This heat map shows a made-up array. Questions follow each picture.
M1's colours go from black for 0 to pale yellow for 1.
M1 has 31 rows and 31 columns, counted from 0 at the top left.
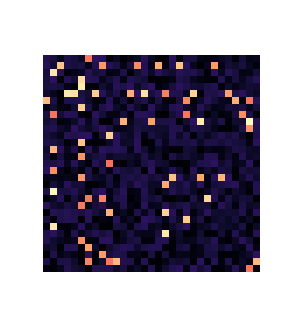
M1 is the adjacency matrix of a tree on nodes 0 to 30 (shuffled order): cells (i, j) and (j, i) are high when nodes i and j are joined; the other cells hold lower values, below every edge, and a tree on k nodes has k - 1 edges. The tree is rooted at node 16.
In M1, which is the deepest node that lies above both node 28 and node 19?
1
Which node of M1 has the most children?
5
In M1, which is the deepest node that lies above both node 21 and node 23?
20
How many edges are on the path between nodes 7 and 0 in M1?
7
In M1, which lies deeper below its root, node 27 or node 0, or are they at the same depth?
the same depth
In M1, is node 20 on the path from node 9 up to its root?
yes
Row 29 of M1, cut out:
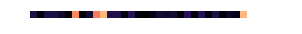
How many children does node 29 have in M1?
3
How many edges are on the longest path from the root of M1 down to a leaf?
10
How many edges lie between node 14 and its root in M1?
10
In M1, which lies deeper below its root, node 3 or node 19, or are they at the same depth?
node 3
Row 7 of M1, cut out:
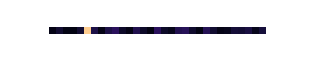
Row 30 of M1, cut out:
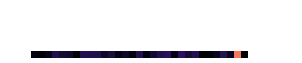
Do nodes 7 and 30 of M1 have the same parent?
no
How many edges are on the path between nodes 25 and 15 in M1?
4
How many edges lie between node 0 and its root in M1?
5
